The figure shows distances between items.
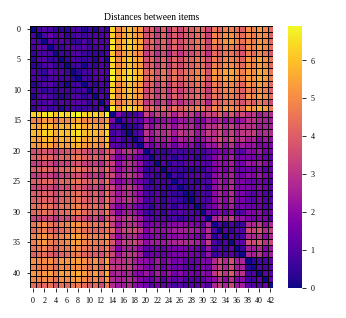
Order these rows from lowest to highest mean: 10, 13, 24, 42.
24, 42, 10, 13
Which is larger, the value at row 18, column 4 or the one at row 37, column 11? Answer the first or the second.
the first
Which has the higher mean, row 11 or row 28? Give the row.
11
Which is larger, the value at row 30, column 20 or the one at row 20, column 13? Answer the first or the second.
the second
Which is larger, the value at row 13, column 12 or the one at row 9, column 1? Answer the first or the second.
the first
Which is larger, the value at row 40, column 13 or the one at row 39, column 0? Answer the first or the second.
the first
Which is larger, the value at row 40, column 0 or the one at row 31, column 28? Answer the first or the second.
the first
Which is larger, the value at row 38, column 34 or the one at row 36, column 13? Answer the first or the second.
the second
